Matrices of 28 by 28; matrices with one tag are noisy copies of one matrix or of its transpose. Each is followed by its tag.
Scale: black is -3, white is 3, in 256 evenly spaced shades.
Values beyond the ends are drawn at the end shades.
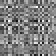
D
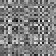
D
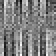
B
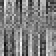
B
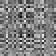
D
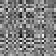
D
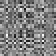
D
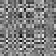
D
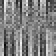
B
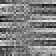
B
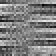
B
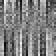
B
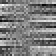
B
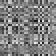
D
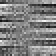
B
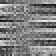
B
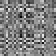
D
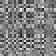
D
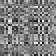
D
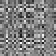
D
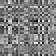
D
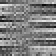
B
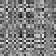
D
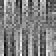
B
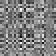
D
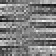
B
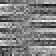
B
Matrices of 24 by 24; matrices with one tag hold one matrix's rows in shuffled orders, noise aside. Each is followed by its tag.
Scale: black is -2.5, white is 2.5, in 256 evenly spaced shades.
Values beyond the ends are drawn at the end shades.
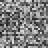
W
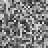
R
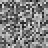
R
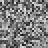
R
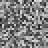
R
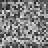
W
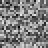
W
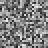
R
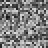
W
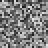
R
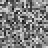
R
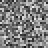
R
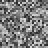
R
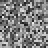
R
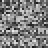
W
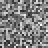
R
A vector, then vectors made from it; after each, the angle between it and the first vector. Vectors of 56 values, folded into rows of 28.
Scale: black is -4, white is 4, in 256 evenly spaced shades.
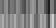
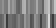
nearly opposite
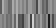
orthogonal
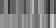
nearly parallel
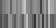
partly opposed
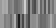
orthogonal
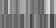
nearly opposite
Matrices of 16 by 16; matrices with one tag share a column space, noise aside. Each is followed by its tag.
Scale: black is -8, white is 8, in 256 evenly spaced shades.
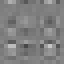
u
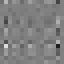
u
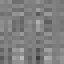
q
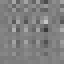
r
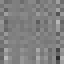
q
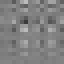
r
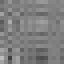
q
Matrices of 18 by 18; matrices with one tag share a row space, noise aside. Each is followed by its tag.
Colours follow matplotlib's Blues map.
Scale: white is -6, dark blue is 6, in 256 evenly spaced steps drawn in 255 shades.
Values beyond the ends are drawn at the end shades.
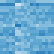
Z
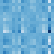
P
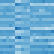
Z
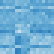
Z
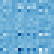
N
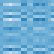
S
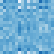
N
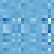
P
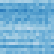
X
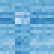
Z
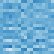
S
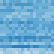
X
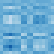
S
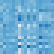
N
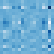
P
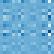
P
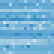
X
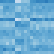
Z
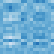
S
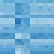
Z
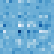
N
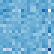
P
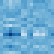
S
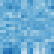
S
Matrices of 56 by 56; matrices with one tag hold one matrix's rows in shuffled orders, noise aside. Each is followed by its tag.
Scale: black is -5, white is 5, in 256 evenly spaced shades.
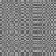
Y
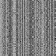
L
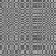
Y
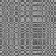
Y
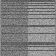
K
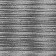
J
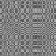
Y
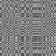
Y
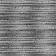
J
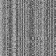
L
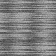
J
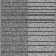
K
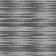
J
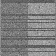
K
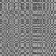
Y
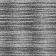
J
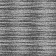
J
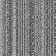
L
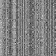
L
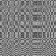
Y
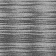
J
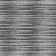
J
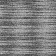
J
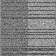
K
